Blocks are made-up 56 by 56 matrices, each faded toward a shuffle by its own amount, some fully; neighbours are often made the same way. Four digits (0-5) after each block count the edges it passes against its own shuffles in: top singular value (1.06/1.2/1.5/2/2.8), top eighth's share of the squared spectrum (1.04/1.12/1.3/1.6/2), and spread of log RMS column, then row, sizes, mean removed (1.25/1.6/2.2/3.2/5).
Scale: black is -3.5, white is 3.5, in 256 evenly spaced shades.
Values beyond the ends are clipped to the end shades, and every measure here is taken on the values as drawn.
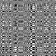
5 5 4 4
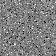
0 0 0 0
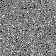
0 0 0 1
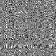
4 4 2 2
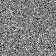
0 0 0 0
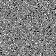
1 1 0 0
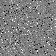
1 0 0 0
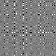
4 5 3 3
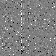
3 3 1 0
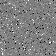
1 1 0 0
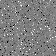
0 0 0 0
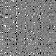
4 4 2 1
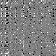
4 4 2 2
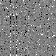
3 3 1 0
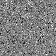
2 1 0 0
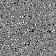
2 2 0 1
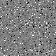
2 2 0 1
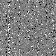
1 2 2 0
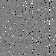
3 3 1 0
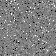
0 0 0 0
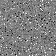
0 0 0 0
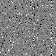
2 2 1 0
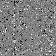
1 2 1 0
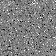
0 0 0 0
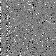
2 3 2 0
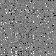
3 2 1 1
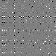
4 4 2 2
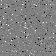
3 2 0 1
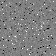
2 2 0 0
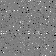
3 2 0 1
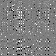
4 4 2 2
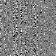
1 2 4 0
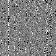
2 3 2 0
